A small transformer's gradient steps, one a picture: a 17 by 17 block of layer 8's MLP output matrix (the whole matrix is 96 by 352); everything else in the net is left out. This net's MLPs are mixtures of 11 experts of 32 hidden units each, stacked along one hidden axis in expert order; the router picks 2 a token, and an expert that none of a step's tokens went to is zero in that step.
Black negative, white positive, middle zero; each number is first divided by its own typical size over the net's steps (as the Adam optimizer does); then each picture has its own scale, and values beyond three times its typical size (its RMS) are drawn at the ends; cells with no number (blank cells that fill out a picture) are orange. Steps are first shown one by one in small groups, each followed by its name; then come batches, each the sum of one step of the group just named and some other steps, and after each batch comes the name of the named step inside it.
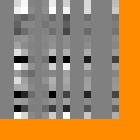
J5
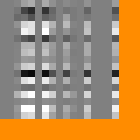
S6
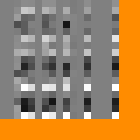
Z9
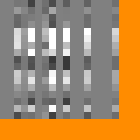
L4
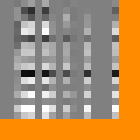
S6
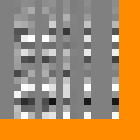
Z9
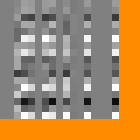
Z9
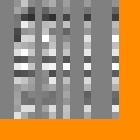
J5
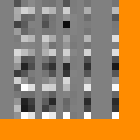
Z9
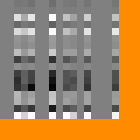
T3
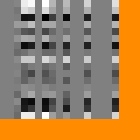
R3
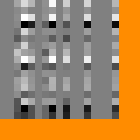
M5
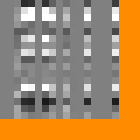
T3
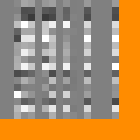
T3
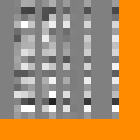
T3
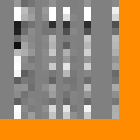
T3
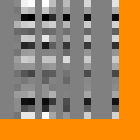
R3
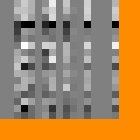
M5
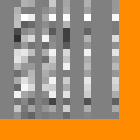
M5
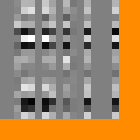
R3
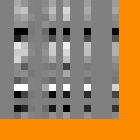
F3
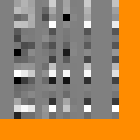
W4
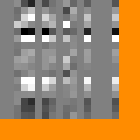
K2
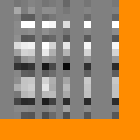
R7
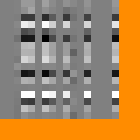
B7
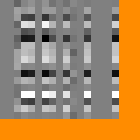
B7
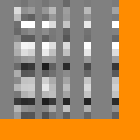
R7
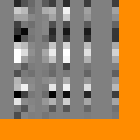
F3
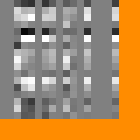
K2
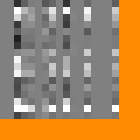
W4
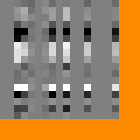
F3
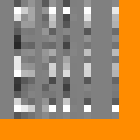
W4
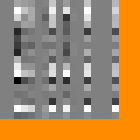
W4
